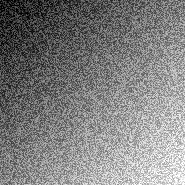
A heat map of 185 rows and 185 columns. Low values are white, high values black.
There is an overall slope up to the top left. Neither half mirrors the other. The histogram is bell-shaped. The bottom right is the ninth with the lowest average. No row or column stands out. The top left is the ninth with the highest average.
